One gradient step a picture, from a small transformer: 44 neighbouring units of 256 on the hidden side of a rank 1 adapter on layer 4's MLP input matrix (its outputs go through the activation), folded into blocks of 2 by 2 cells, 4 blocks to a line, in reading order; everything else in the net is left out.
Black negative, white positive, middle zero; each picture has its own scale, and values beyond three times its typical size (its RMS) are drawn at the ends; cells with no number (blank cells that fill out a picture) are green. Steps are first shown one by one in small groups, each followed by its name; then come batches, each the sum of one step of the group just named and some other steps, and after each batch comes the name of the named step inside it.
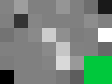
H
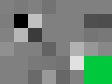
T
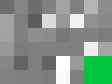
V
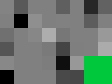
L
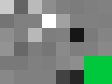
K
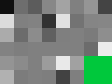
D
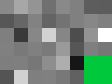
H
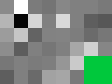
T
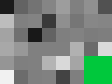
D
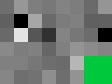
T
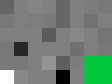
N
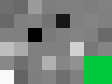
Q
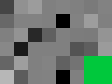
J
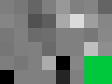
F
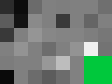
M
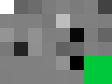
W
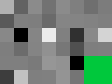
W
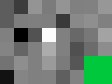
J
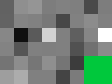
J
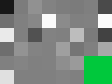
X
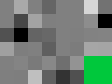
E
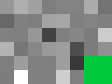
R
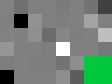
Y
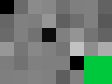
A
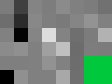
Y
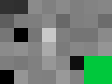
A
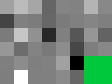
R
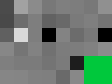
A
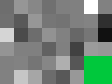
E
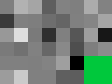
X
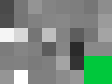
X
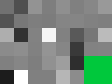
R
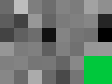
E
